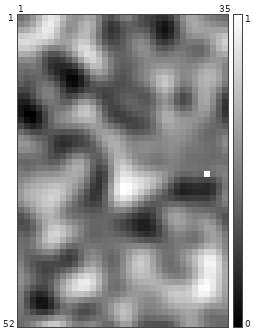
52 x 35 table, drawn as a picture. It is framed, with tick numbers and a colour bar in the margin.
Mirror symmetry: none. Lone odd cells: 1, higher than its neighbours. Histogram: bell-shaped. Grain: blotchy. Average level on the scale: 50%.
